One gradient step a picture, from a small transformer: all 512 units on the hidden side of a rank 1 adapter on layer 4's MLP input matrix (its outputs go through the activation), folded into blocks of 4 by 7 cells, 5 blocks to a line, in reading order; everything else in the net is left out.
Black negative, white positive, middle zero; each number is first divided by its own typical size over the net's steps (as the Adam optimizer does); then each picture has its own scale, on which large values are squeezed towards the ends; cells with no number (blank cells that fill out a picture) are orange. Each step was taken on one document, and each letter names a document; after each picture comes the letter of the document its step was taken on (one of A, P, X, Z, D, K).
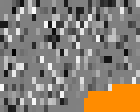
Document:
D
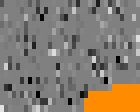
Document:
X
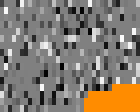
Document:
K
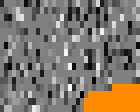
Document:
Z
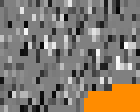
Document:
K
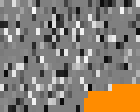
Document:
D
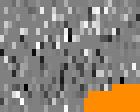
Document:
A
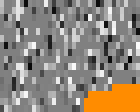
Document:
Z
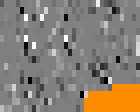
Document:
X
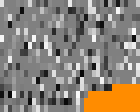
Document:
K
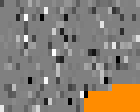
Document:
X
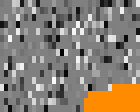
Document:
D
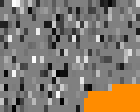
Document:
D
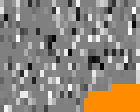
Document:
Z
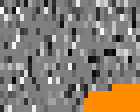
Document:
Z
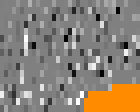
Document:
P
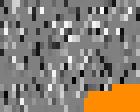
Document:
A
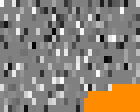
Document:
D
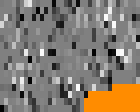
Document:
Z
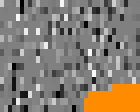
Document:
P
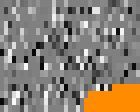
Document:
A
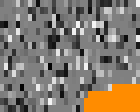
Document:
D
